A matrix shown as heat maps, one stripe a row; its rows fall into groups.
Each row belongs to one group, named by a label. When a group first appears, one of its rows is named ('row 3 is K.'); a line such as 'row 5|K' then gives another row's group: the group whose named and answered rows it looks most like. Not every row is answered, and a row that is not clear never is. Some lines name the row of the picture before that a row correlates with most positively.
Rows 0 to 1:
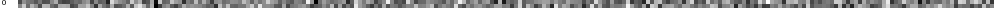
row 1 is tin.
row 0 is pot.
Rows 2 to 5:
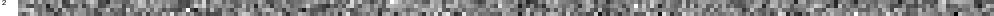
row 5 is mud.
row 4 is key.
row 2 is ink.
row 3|ink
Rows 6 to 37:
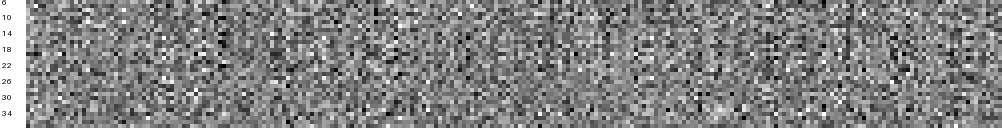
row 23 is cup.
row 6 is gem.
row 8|mud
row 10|cup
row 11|mud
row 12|ink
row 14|cup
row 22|cup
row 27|pot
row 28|key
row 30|key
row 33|ink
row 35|ink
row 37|gem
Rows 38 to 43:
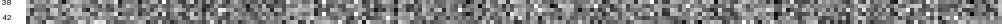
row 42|gem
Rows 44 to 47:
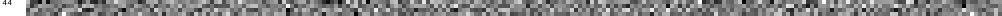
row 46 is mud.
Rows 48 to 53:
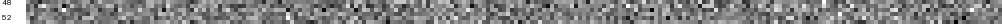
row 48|ink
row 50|pot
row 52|mud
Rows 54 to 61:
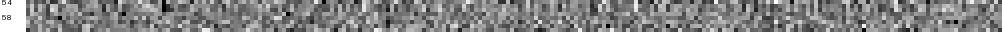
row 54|pot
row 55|tin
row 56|tin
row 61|cup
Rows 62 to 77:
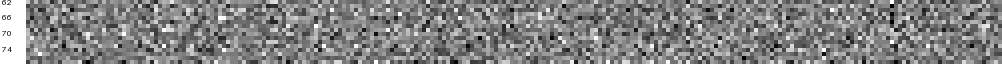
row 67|tin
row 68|pot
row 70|mud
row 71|cup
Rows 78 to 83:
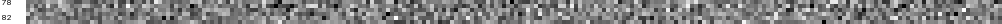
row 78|key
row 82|pot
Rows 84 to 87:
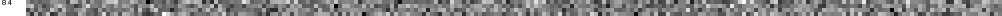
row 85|mud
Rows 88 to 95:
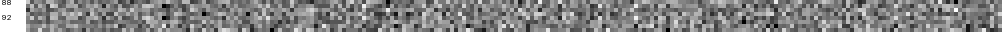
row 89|tin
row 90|gem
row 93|ink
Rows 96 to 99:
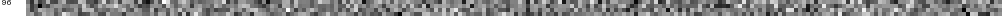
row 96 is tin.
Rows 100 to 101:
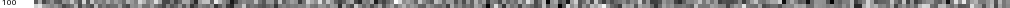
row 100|gem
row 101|cup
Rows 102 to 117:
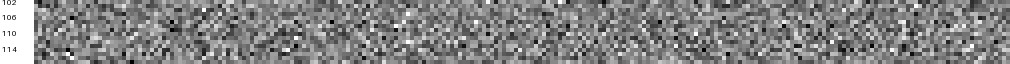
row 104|key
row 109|tin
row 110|cup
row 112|ink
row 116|pot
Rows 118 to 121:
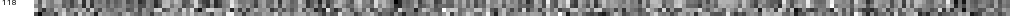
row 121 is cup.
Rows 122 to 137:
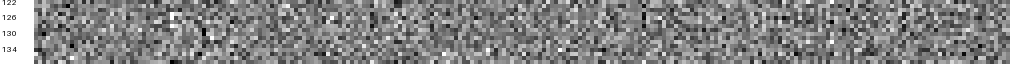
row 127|gem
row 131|cup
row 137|tin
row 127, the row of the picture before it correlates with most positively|120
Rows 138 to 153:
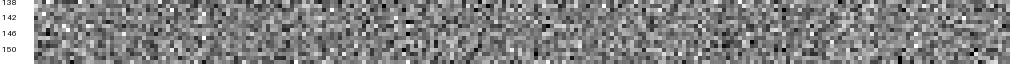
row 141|key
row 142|gem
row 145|key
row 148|ink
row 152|tin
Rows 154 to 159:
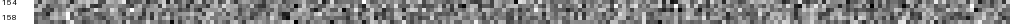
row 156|mud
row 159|pot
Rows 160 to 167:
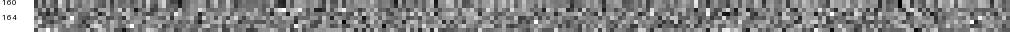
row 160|tin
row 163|ink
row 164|pot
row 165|mud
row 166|mud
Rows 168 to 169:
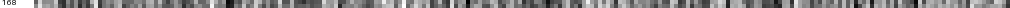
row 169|cup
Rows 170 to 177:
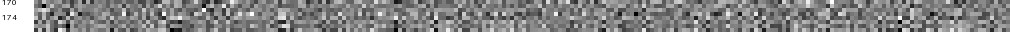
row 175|tin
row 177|tin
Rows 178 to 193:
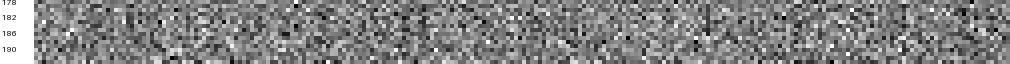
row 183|key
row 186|key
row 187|key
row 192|tin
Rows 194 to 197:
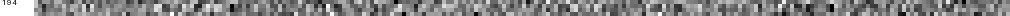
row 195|gem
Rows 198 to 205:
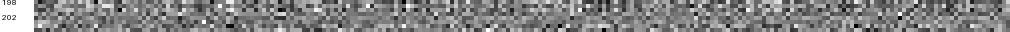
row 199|ink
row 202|tin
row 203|key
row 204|cup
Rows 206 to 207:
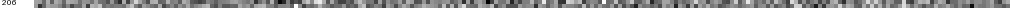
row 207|mud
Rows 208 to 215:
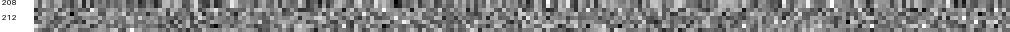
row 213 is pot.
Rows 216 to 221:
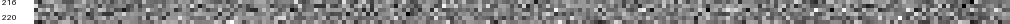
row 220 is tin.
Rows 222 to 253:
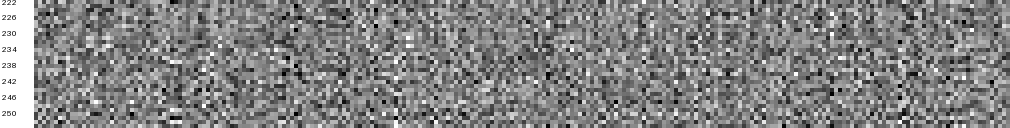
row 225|ink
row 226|cup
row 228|ink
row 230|ink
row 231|ink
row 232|tin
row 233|ink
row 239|key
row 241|gem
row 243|tin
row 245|gem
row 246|tin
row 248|key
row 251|tin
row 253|gem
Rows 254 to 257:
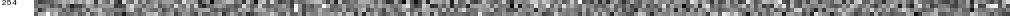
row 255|pot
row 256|mud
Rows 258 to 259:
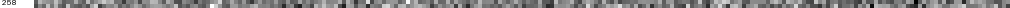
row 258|ink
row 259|cup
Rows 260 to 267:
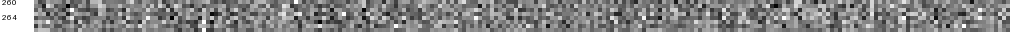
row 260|mud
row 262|pot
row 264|pot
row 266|gem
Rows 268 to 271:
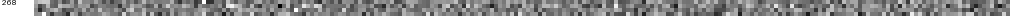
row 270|mud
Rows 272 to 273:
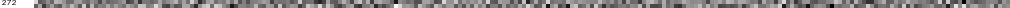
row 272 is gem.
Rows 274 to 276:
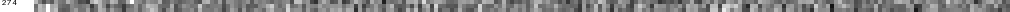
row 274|mud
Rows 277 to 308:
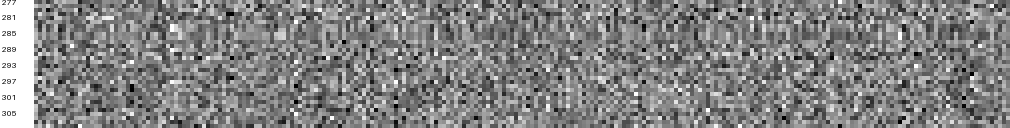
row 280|cup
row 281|ink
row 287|mud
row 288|pot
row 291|gem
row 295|mud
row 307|tin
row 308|key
